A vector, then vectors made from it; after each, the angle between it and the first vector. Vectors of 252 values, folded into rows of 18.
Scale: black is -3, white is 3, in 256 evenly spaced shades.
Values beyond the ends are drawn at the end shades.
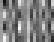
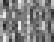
nearly parallel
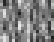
nearly parallel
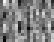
nearly opposite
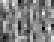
nearly opposite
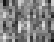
nearly parallel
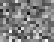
orthogonal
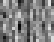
nearly opposite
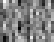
nearly opposite
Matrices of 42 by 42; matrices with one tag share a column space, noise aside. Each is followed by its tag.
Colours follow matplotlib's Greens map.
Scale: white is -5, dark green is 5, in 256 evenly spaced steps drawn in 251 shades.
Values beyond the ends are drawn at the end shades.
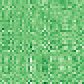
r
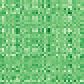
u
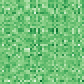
u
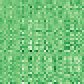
r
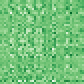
u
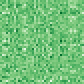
u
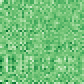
r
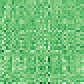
r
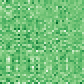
r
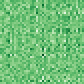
u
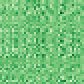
u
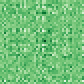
u
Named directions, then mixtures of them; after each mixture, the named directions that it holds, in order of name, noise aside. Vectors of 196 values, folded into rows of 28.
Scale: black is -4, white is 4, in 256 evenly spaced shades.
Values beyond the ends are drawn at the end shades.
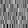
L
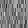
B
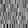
L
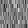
B, L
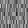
B, L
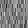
B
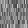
B, L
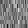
B, L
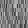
B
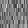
B, L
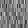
B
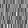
B, L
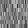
B, L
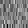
L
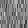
B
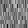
B, L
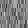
B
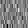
L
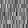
B, L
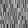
B, L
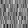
L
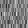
B, L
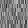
B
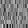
L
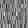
B, L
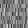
B, L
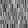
B, L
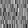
L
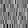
L
